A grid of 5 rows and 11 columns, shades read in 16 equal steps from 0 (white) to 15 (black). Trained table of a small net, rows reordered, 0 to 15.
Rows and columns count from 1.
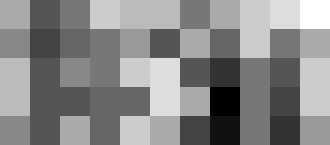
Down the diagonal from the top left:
5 11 7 9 3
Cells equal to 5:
7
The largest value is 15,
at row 4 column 8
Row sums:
52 81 77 86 90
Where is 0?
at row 1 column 11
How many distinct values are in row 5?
10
